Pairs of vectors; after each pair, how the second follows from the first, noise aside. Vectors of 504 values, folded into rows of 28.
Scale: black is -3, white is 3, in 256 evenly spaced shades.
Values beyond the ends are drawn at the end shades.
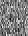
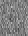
shrunk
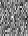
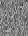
shrunk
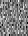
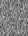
shrunk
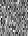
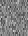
shrunk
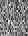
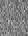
shrunk
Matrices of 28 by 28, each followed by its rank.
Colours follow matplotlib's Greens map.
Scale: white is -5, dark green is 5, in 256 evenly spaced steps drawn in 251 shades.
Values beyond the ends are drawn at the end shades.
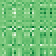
two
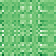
two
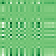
one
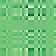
one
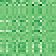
two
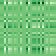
one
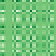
one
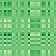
one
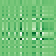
one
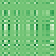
one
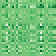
two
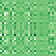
two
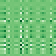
one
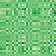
two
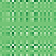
one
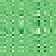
two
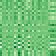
two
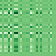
one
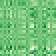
two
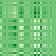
one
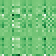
two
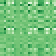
two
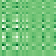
one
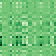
two
